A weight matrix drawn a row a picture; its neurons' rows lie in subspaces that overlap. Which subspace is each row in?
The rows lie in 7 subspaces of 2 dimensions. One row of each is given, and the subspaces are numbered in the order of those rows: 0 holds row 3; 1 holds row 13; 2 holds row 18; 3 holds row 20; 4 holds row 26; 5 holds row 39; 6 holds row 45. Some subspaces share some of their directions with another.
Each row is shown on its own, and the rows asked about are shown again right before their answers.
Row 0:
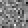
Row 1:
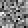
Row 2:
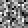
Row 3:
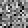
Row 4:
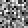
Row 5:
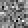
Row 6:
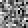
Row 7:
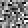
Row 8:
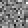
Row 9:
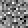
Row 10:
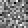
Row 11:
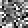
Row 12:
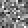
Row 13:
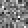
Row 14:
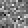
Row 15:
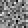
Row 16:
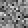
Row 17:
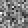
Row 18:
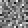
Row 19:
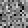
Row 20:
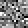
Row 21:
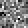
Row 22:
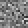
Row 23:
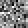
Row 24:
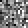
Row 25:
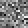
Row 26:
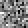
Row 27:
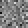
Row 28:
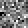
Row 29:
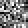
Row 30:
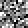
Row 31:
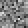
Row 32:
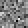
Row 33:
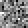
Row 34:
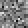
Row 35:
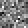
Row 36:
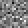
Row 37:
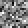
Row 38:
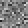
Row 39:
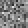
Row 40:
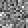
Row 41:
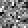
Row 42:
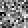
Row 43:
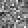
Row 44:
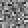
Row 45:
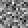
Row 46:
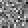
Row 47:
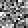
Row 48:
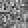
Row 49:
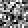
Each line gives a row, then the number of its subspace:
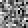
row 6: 4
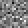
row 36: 6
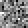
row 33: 4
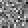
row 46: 4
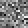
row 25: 3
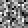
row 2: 1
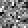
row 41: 6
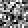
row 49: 5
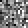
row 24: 4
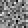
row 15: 2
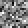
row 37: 6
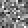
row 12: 1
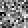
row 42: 1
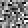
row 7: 3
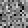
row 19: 0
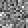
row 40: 0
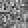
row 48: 5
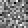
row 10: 2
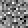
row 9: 6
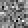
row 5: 0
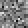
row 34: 0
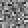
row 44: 3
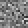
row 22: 3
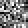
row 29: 5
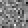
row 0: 4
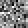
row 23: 5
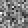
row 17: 1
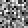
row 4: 1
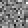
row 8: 4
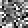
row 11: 2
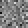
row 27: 2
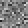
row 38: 3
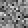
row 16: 3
